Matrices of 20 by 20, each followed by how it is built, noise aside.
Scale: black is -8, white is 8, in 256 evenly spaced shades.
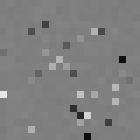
sparse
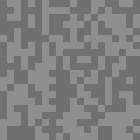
noise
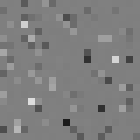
sparse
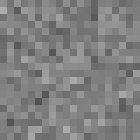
noise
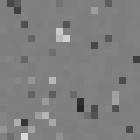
sparse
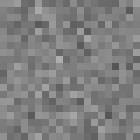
noise
